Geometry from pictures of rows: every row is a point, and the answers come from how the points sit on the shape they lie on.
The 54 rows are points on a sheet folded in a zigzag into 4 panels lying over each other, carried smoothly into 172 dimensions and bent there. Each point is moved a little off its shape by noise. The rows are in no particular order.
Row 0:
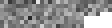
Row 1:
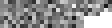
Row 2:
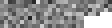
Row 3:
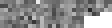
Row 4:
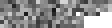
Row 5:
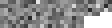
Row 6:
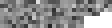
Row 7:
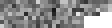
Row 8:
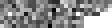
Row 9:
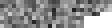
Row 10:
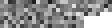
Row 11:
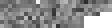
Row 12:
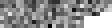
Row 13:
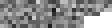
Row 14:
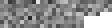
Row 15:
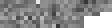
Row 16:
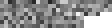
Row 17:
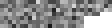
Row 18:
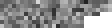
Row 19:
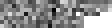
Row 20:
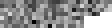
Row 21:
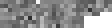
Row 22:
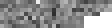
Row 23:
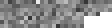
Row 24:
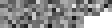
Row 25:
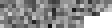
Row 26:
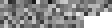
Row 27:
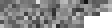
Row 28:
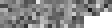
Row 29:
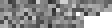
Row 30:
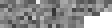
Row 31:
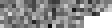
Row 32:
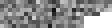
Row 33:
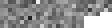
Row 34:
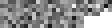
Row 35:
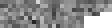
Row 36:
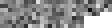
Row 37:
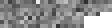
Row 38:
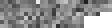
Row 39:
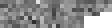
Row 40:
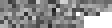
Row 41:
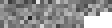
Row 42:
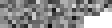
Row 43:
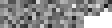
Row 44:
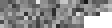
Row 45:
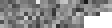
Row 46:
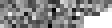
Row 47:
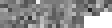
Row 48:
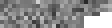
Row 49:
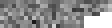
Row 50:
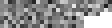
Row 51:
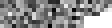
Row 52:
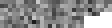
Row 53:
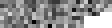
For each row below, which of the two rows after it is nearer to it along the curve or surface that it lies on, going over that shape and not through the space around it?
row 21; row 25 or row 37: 25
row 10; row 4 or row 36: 4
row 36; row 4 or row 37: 37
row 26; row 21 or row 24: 24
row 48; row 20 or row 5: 20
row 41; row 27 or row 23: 23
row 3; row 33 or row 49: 49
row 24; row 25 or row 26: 26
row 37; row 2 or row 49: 2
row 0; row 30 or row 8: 30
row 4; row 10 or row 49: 10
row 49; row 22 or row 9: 9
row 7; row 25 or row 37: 37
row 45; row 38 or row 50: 38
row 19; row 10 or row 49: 10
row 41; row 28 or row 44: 44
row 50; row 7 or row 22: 7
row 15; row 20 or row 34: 20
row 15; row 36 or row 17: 36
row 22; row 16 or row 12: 12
